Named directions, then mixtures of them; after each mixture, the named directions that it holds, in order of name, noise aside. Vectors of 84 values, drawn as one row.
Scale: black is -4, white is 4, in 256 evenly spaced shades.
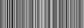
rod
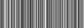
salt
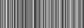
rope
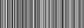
rod, rope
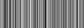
salt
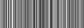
rod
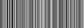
rod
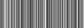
salt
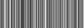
salt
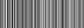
rod, rope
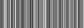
rod, salt
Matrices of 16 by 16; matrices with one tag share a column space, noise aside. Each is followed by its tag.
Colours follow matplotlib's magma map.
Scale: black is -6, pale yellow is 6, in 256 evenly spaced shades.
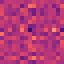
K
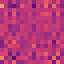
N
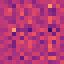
K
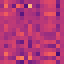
N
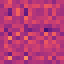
K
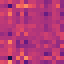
N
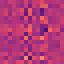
K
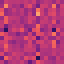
K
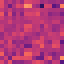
N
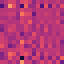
N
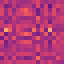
K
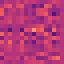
K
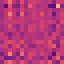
N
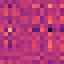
K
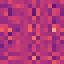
K
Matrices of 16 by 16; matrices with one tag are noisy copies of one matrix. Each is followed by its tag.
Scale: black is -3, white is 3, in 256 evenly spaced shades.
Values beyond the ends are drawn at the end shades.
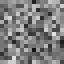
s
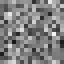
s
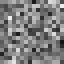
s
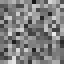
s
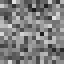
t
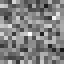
t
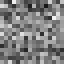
t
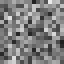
s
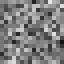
s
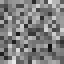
s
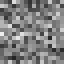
t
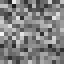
t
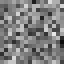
s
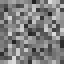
s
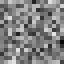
s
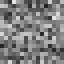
t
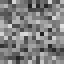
t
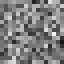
s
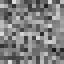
t
